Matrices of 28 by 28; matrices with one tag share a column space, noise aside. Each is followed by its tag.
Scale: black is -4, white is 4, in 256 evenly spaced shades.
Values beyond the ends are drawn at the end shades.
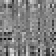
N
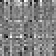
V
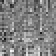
N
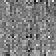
V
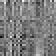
V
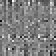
V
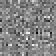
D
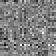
D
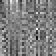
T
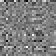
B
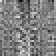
T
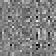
D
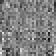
N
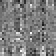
N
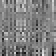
N
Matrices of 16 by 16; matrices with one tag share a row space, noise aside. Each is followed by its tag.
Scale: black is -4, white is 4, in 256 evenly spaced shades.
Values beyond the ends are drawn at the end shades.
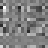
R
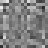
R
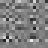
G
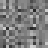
G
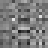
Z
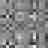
G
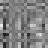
R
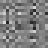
G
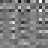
Z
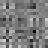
G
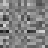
R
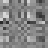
R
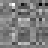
Z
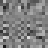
R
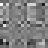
R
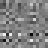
G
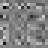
R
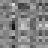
Z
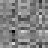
Z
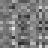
Z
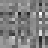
Z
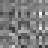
Z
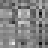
Z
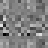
R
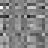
R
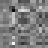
Z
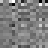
Z
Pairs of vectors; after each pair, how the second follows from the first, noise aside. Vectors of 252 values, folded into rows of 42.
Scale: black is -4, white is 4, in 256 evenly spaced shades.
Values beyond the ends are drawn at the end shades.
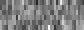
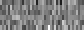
sign-scrambled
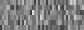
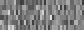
reversed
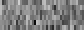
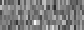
sign-scrambled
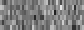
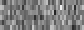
copied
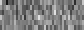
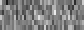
copied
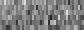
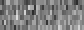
reversed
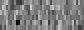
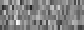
sign-scrambled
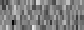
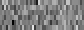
sign-scrambled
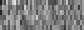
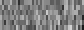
reversed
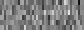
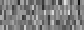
copied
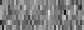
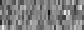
sign-scrambled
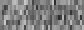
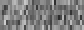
copied
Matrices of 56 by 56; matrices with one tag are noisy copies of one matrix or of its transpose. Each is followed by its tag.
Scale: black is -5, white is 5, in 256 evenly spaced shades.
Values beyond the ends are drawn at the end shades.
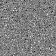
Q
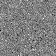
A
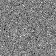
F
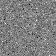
F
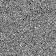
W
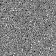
Q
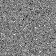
W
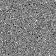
F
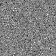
Q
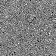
A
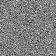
A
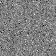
W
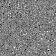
Q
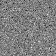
Q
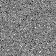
W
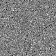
Q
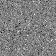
W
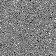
A
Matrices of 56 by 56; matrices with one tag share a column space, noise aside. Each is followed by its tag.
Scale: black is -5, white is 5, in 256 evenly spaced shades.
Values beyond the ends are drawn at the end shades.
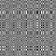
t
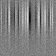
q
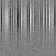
q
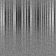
q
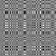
t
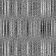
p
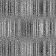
p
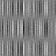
p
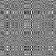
t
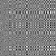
t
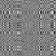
t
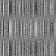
p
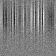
q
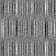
p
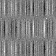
p
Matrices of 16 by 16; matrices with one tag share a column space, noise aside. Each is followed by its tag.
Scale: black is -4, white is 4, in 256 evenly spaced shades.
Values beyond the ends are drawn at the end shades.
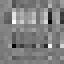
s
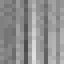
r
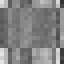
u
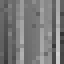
r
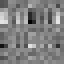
s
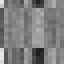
u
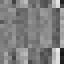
u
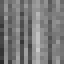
r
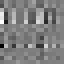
s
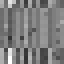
u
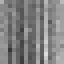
r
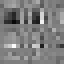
s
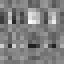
s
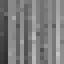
r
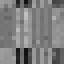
u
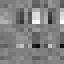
s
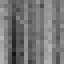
r
